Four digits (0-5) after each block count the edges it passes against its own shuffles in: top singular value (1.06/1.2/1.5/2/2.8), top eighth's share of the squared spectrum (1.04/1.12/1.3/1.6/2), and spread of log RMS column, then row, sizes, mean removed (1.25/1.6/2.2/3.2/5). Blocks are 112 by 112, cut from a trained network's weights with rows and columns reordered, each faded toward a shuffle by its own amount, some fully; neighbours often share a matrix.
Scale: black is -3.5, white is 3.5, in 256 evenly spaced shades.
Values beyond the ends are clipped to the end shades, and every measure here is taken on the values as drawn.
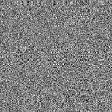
4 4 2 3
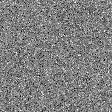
1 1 0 0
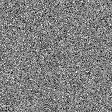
0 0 0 0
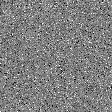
0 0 0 0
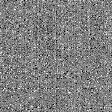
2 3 0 2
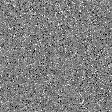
0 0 0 0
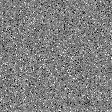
0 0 0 0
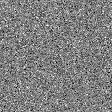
0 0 0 0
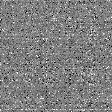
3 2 2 1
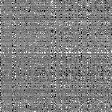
4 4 4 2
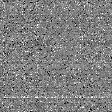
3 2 2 1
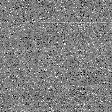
2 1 1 1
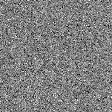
2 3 1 1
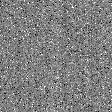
1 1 0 0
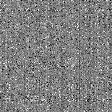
3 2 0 2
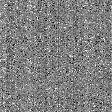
3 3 0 2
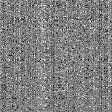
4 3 1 3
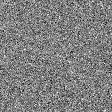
1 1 0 0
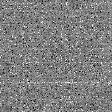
2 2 2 1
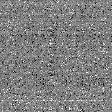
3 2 2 1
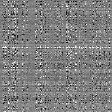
4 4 4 3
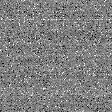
2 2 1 0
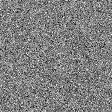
1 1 0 0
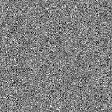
3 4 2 2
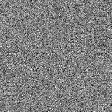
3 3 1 1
